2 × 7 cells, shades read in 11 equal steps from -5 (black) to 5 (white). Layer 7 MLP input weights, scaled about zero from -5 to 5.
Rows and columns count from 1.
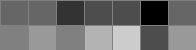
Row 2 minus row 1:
1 2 3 4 5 3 2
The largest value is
3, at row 2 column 5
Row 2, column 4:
2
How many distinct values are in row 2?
5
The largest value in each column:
0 1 0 2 3 -2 1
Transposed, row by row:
-1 0 / -1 1 / -3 0 / -2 2 / -2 3 / -5 -2 / -1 1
